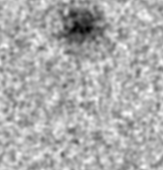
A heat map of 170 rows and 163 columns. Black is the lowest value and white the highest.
One dip sinks in the top middle. The values are skewed, with a long tail toward low values. No lone cell stands out from its neighbours. Overall the values sit about 70% of the way up the scale. The ninth with the lowest average is the top middle.
